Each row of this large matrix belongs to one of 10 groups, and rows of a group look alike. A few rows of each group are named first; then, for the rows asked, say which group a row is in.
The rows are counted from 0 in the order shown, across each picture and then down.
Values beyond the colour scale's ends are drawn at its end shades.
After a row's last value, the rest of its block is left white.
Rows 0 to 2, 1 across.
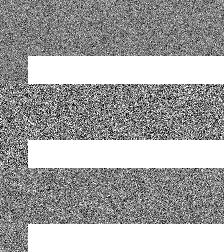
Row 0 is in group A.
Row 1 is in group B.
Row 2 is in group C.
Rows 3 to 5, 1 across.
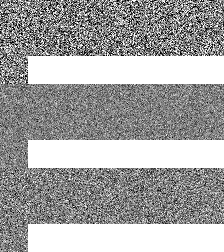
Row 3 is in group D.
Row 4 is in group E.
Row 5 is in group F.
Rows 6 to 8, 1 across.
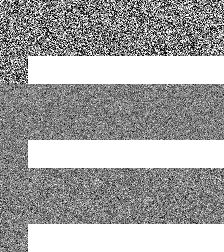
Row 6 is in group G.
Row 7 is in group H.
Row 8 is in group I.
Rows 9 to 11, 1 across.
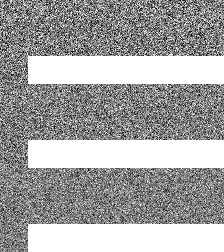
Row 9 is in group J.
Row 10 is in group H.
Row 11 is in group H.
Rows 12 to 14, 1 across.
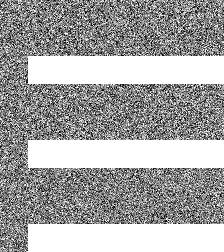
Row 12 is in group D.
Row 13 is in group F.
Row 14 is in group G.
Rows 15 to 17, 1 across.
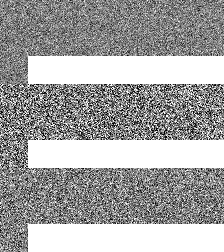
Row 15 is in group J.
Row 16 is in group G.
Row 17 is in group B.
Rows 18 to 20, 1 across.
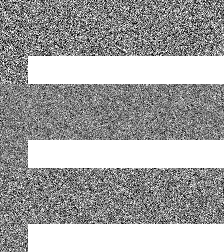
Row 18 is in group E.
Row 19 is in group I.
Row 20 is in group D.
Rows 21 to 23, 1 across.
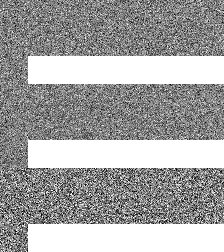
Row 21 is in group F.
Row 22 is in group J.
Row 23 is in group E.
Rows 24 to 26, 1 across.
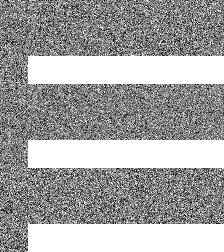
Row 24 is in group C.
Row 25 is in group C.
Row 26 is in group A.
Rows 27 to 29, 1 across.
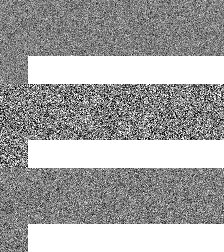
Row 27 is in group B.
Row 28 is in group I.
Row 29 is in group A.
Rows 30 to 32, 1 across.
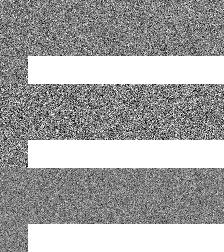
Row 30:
G
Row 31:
D
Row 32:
D
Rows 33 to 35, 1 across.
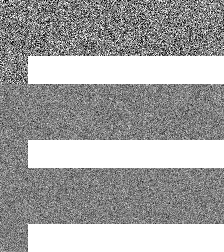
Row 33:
C
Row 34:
I
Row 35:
B
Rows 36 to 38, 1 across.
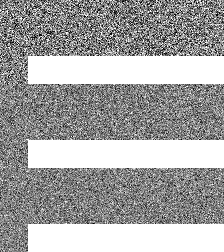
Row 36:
F
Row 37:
B
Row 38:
D
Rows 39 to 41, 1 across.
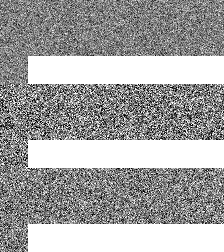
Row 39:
D
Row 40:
A
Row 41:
A
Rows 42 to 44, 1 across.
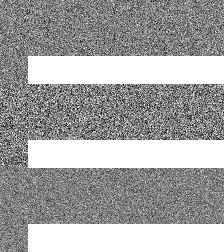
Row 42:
G
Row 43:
A
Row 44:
F
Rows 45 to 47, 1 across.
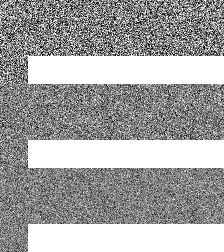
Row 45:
B
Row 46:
I
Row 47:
G
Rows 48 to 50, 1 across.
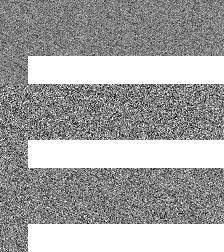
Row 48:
E
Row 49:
F
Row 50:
G
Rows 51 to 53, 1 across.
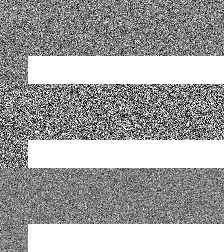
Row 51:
H
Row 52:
H
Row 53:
F
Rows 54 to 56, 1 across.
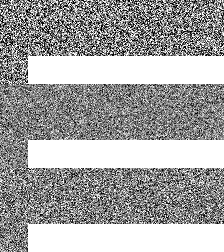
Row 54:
A
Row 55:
E
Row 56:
B
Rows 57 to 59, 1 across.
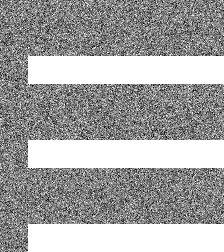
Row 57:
A
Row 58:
G
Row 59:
A
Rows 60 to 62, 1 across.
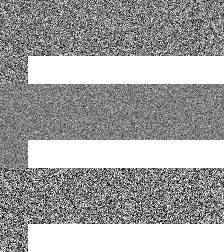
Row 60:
E
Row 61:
H
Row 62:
E
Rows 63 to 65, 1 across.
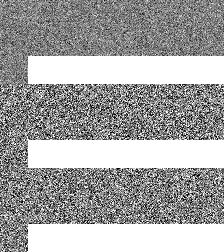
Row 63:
C
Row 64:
J
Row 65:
D
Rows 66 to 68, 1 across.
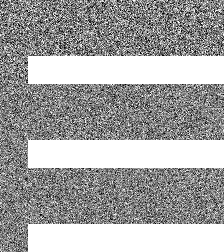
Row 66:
D
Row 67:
F
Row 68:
B
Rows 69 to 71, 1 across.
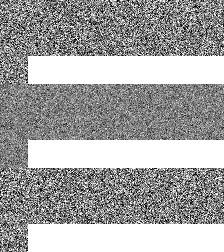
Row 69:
D
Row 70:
A
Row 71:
D
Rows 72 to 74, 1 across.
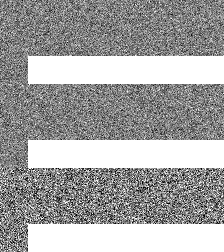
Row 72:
J
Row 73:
G
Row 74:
B
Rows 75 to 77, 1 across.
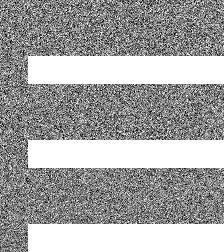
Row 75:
F
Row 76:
E
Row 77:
J
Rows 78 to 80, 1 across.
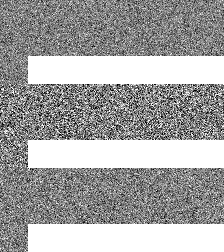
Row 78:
A
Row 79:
D
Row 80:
G
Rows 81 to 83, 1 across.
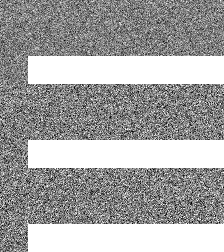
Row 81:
H
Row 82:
H
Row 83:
J
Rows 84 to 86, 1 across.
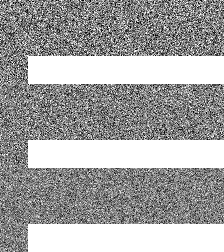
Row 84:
B
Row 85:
G
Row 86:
H
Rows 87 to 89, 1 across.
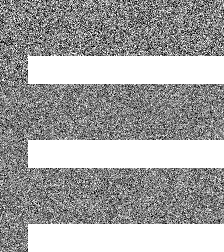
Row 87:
A
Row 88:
E
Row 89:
I
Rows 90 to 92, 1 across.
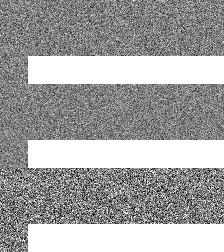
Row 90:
D
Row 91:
D
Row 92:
H
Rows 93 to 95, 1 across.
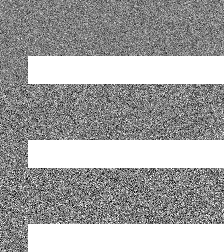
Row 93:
G
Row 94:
E
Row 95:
F
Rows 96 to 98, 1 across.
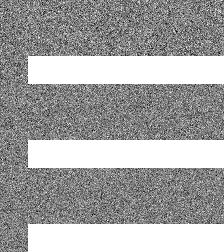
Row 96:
I
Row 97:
A
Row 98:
A
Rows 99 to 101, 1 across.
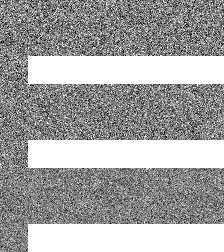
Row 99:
A
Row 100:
G
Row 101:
I
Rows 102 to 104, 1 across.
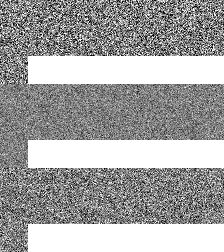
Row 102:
D
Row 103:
G
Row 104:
C
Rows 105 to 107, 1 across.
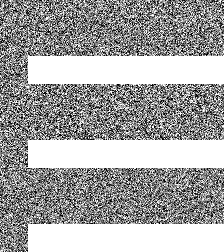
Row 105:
J
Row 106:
D
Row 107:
E
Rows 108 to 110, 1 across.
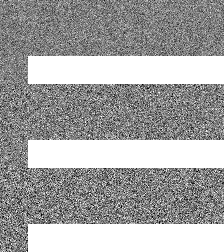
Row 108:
C
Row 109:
F
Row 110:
E
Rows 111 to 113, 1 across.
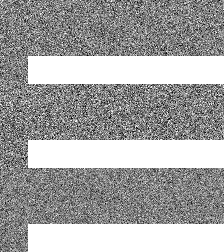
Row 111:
G
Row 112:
H
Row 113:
J
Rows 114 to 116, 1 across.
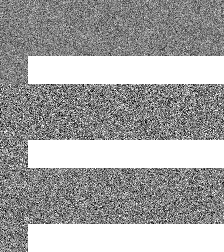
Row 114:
I
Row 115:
D
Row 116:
E
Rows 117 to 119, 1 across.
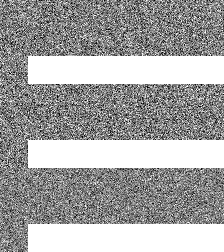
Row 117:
C
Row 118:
B
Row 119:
F
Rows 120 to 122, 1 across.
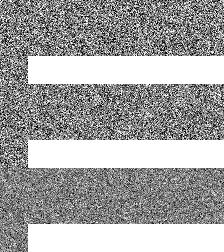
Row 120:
G
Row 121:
I
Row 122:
E
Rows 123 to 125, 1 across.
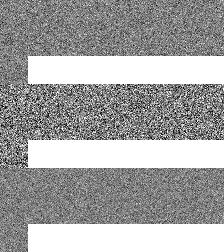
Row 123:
A
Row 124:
A
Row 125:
E
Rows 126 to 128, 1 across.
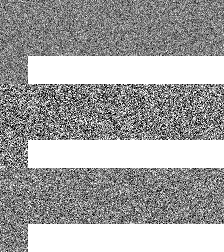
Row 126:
E
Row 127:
C
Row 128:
H
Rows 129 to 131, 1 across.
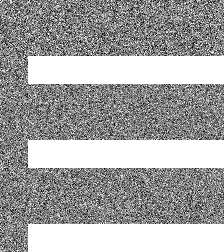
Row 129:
G
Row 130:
B
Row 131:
C
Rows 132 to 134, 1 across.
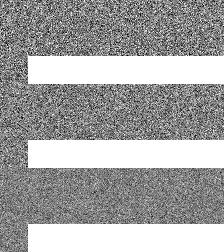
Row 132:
J
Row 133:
D
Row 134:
I
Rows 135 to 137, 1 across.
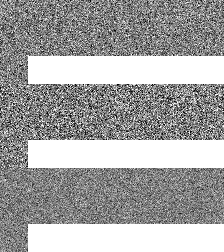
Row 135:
B
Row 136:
D
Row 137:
E
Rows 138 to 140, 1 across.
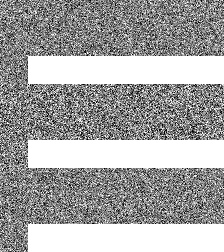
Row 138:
B
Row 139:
G
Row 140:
C
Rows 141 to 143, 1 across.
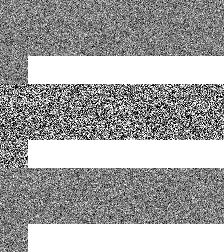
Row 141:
A
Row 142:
H
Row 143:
H
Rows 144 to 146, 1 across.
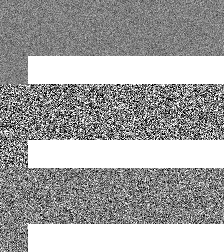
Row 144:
F
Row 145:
D
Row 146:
B
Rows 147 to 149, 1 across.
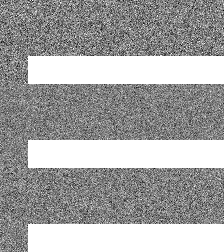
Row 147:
A
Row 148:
C
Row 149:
C
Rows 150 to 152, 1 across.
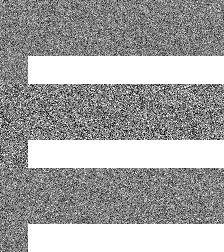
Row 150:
C
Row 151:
G
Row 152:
J
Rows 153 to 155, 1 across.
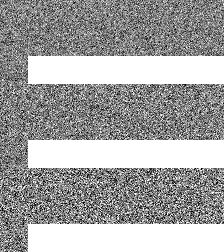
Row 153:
A
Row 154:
J
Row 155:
F
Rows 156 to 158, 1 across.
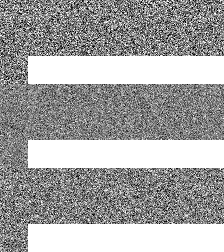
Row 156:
H
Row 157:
C
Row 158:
H
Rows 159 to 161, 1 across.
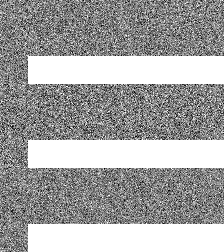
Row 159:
B
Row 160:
C
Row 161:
C
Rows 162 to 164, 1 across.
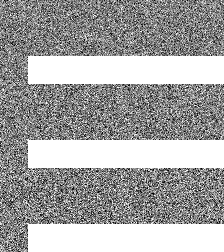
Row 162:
C
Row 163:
B
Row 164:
B
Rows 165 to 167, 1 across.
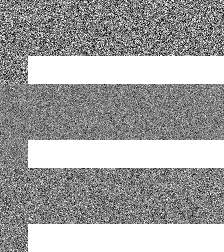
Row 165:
H
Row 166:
C
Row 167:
G
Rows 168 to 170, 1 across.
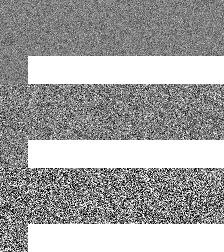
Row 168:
A
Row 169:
I
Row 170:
C
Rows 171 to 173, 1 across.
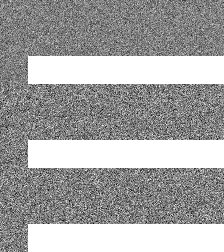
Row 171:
J
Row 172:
J
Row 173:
F
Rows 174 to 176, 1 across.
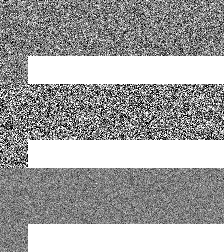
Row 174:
C
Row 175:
A
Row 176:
H
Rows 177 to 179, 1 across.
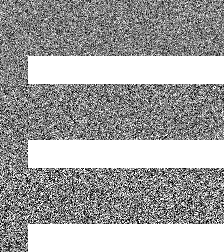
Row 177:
B
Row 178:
E
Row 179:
J
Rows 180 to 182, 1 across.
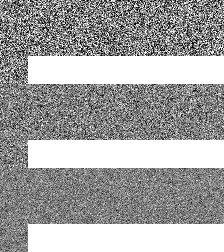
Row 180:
G
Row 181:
D
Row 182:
J
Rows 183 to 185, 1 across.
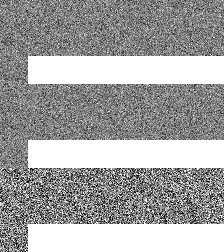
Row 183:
A
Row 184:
C
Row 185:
G
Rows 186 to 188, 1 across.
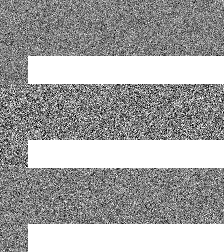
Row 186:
A
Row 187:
A
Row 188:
D
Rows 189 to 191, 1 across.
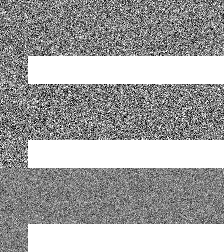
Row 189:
E
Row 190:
C
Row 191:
A
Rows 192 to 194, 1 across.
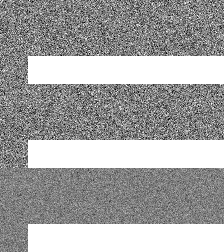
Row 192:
G
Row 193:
H
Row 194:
H
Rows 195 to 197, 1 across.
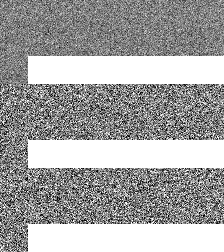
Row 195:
J
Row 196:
J
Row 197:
B
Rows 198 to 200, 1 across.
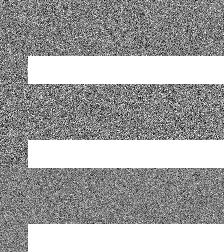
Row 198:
C
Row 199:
J
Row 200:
D
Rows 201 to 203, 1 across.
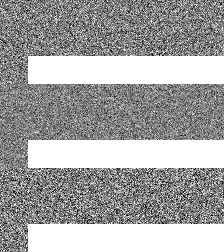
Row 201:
E
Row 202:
H
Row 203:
D
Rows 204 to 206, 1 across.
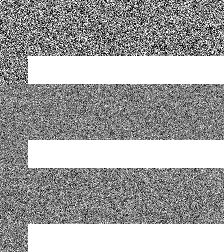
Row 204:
G
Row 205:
H
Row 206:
C
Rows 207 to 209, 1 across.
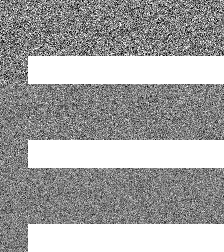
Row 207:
H
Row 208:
B
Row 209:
A
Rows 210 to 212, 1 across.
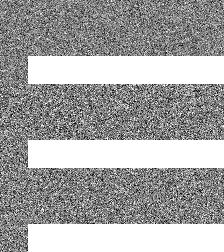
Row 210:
G
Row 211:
D
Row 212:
D
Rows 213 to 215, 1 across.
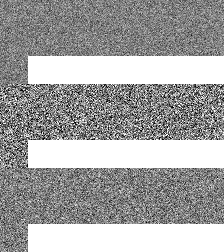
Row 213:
J
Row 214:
E
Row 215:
H
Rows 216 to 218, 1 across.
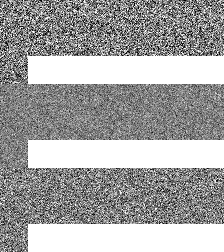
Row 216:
J
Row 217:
I
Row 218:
H
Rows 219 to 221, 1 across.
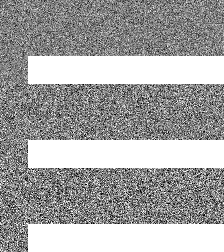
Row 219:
F
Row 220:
B
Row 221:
B
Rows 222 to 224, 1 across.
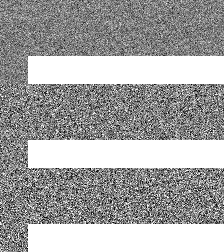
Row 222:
H
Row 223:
D
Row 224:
B
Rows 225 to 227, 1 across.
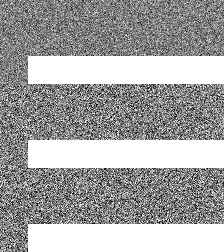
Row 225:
B
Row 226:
F
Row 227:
E
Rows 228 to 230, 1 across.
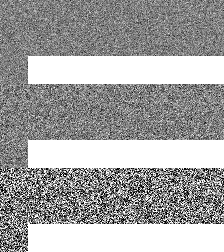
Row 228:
B
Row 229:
J
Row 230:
A
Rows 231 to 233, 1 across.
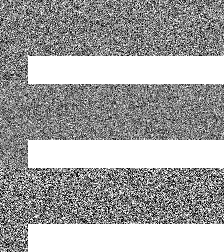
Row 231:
J
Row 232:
B
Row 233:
H
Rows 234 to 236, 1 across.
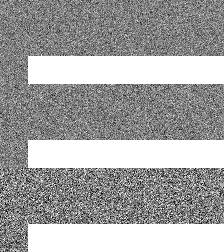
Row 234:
B
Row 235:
G
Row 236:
J
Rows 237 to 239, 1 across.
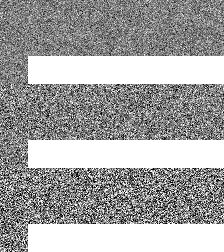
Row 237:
I
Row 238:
A
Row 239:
H
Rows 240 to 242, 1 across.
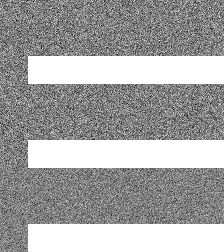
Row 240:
E
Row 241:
E
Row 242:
F
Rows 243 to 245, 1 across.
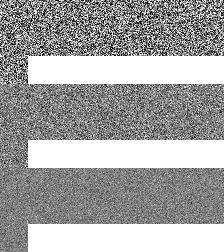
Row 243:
B
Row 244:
G
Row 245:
J
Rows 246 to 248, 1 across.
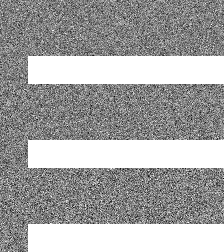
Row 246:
D
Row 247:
J
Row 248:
F
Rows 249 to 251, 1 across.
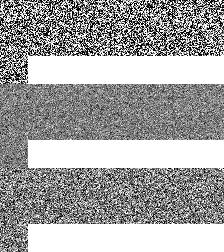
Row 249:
J
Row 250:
J
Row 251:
H
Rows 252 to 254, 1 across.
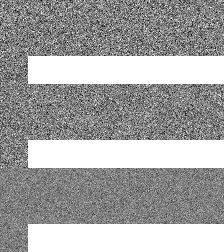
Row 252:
J
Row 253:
I
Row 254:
A
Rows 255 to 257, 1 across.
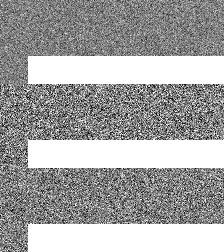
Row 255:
D
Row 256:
J
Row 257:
C
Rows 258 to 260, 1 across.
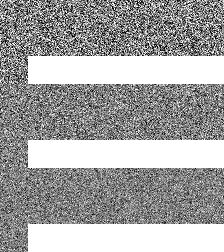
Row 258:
G
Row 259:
D
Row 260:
A
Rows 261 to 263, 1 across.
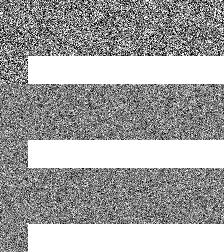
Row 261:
I
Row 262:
D
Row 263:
B
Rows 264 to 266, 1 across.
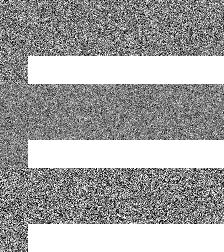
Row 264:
C
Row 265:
A
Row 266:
E
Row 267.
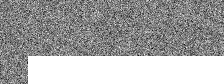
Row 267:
I
